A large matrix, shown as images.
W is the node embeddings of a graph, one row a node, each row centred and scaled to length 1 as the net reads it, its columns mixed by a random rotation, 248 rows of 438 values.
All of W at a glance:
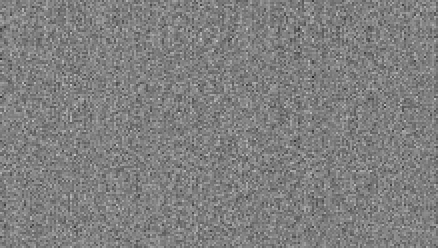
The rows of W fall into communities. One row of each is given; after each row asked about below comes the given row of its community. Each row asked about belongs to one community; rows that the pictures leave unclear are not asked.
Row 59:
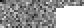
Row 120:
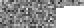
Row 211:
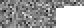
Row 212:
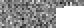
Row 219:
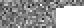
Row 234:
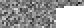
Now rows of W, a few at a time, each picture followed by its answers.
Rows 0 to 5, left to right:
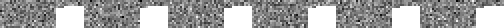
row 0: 120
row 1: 234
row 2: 211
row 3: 212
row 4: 211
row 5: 59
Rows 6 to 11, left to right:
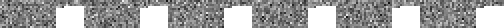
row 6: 212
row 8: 219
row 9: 120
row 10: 120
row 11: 219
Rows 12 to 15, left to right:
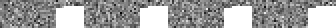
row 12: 234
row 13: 211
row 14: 211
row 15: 211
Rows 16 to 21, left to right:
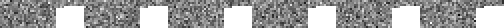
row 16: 120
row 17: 212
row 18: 59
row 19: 120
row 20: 120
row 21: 219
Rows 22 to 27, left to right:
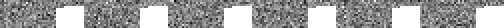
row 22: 219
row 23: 120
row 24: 234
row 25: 120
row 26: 212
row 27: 212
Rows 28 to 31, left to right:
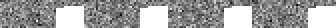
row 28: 59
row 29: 59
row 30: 59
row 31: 59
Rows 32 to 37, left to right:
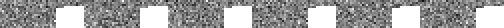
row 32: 234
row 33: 212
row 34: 212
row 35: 219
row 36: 234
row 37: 59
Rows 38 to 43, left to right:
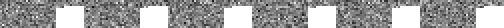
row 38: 212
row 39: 212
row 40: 212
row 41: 212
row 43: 120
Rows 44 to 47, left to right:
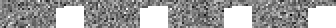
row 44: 212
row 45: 211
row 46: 59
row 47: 219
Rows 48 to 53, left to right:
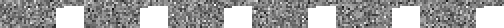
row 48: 219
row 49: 120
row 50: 211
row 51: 234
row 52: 59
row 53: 59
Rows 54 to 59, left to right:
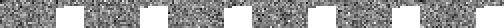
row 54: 59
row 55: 212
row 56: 211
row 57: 59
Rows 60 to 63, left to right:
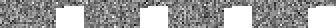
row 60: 234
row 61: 211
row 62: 234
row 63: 219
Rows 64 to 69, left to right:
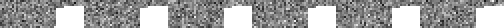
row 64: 211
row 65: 59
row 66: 120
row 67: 219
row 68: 219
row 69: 211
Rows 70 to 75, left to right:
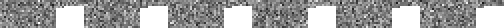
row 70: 212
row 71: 59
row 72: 120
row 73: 120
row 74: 211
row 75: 59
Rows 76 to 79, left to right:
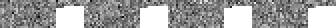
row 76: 234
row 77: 234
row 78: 212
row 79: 211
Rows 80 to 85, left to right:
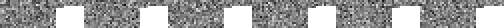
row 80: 234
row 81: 59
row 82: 219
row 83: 219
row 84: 234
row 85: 234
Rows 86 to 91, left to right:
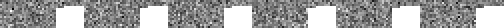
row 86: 59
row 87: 234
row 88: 120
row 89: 120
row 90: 59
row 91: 234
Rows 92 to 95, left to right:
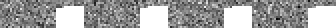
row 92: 59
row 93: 120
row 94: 212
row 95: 234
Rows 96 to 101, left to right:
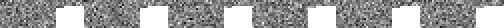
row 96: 211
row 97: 59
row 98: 212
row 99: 212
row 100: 211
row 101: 212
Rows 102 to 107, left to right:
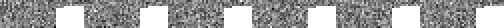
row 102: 219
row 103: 59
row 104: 211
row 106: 219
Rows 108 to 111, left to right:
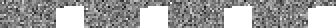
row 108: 211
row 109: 59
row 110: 211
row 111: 211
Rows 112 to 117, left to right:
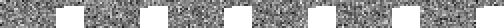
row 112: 234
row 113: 120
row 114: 59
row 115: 120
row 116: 219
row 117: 234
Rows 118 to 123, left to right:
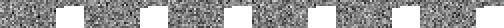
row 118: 234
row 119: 219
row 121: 59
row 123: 59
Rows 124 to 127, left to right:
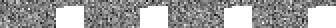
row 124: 219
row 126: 219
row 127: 212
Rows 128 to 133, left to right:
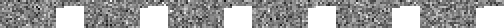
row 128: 59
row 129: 211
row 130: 234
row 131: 234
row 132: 211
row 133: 234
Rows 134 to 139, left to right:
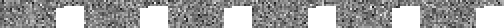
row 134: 219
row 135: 212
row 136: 59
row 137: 219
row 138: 59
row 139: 120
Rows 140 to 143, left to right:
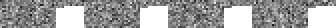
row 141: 59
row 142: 59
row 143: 211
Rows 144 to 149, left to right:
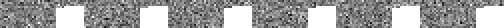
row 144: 212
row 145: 212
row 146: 211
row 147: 59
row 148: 120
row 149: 219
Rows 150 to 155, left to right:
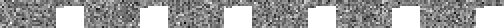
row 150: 212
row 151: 120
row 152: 212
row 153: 211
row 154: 59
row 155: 59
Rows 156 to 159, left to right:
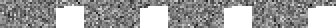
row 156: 120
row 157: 234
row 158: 120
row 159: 211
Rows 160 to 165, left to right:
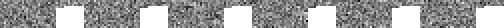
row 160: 120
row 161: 234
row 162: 219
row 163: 59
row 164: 211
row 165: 212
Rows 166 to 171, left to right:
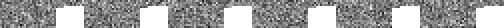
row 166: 211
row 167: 211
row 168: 120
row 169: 59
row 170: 219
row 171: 219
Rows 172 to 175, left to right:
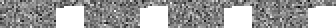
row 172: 211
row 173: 120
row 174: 211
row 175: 234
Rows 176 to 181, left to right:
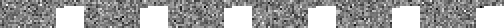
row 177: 234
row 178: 59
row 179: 212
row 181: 211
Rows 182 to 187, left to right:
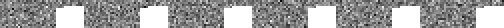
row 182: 59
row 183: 211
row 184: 212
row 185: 212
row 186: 59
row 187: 212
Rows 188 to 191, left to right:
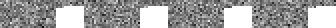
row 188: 219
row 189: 212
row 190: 211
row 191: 212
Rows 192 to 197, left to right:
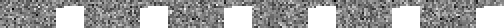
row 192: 59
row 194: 234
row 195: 212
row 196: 234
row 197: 234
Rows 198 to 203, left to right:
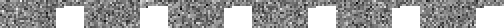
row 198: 234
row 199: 120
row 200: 59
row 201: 219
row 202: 212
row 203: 234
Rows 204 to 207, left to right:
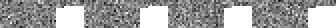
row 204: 212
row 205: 212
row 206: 234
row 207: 59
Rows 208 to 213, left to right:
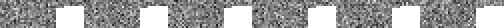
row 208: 234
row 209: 59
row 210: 234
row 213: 120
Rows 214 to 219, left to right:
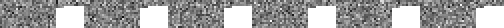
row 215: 234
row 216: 59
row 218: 59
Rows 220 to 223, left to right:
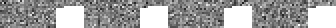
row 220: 211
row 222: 211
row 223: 120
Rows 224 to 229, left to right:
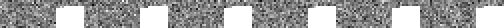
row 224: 212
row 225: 212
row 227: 234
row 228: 59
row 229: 120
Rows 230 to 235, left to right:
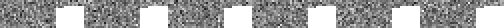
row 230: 120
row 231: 120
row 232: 234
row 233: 212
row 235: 120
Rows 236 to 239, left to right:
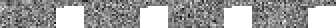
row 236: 212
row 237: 59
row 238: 120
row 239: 219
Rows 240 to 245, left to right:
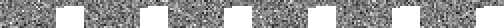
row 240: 212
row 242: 59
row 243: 212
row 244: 212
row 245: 211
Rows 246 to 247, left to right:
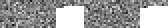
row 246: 219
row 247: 120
